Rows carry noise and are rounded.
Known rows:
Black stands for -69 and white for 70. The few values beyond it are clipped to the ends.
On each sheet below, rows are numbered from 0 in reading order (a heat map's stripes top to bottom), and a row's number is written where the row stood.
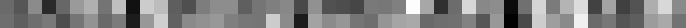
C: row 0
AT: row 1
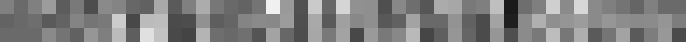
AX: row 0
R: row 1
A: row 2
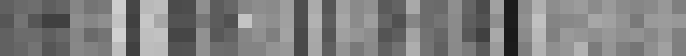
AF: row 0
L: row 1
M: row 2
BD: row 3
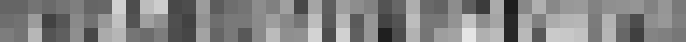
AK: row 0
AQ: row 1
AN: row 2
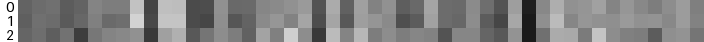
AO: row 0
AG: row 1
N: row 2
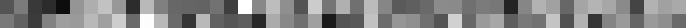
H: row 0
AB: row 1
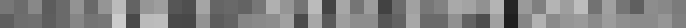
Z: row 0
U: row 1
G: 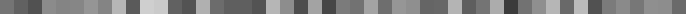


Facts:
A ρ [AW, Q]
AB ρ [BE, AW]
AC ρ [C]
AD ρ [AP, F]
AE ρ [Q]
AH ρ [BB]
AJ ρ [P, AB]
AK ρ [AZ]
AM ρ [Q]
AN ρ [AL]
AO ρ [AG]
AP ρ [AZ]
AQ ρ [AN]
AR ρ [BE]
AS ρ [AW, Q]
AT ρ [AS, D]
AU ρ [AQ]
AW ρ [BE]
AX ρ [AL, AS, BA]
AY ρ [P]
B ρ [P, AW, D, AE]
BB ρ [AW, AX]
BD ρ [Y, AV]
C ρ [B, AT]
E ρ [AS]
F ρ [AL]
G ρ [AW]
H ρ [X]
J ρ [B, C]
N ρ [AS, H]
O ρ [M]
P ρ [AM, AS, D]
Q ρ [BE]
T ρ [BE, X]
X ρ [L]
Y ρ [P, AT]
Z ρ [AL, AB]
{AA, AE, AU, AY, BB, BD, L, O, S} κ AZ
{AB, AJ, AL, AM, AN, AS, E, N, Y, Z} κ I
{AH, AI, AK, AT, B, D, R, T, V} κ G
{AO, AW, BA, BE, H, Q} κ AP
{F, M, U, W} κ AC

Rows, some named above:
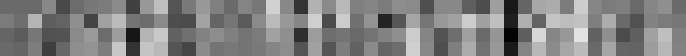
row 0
E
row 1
F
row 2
Y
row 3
AC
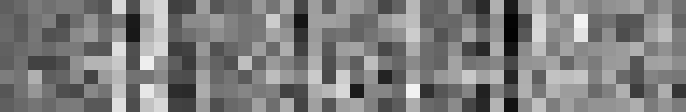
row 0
AP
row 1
P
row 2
Y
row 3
AZ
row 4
T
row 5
F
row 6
AE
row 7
AZ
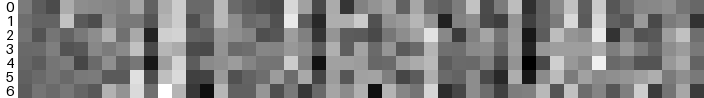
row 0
BB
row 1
AS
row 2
B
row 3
AU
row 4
P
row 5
AZ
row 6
Q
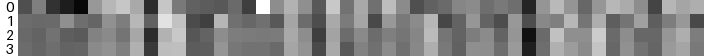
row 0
X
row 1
A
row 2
AY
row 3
AJ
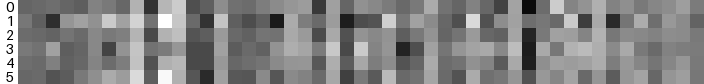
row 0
D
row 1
AW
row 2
AH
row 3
AL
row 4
AD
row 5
AR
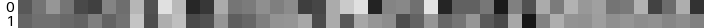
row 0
AM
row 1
BA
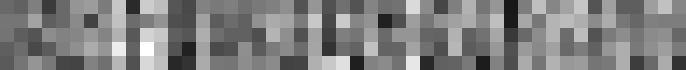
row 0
J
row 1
AL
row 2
G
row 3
BE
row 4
AM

